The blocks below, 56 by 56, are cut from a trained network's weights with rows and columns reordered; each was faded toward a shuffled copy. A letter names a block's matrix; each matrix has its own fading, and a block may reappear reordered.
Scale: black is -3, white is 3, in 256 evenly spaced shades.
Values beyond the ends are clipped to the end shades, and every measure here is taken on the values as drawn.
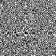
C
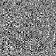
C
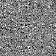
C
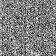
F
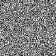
C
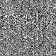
F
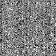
F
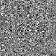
C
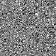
C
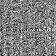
F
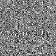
C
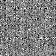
F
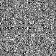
F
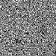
C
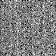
F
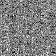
F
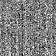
F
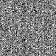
F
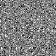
C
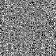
C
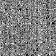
F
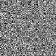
C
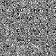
C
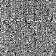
F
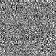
C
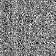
F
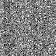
F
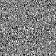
C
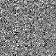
C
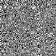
C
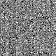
F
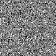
C
